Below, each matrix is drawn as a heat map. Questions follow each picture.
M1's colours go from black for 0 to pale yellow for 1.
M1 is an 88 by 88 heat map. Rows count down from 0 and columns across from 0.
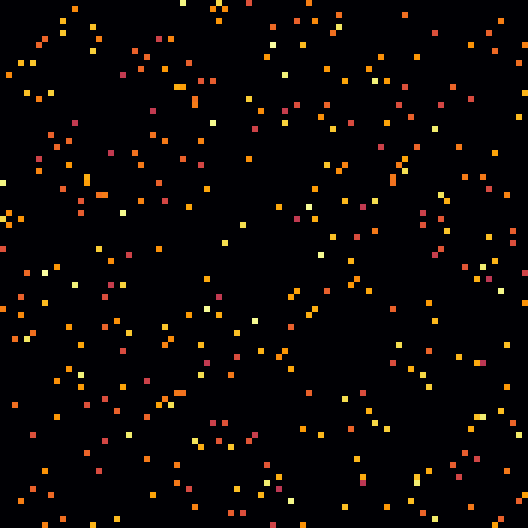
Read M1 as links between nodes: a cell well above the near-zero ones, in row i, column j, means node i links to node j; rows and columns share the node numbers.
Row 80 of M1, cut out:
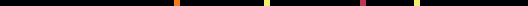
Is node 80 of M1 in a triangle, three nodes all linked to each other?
no
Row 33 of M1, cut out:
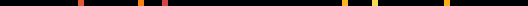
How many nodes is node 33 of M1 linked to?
6
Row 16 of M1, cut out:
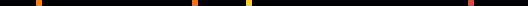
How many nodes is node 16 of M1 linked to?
4
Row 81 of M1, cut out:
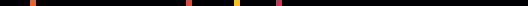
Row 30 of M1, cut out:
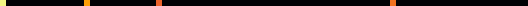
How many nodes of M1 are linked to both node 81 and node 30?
0
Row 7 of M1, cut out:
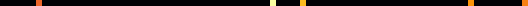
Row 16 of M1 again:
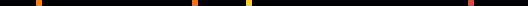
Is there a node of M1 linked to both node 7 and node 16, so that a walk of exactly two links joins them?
yes
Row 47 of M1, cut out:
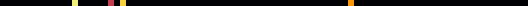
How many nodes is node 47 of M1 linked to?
4
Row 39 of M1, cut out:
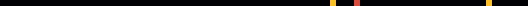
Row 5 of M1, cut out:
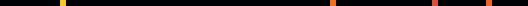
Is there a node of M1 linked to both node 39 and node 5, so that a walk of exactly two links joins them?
yes
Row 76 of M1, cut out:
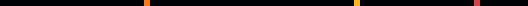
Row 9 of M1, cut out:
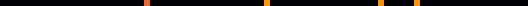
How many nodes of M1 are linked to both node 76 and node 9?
1
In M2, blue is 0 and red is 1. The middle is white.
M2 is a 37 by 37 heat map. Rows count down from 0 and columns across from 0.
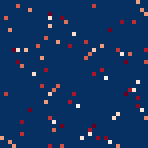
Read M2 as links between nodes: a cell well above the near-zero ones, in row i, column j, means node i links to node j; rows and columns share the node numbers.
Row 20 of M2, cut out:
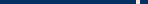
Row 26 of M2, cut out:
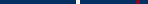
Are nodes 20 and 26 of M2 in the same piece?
yes
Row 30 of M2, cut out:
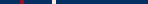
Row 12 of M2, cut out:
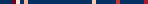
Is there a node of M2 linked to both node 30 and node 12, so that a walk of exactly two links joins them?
no
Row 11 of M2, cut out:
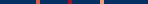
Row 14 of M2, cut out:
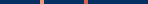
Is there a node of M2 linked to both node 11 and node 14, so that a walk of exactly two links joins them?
no
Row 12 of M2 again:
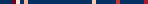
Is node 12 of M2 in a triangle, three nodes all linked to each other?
yes
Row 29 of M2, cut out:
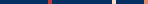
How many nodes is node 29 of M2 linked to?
3
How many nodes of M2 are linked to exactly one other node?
9
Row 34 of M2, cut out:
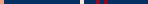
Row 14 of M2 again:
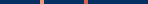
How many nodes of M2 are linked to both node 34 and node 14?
0
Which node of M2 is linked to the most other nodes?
node 12
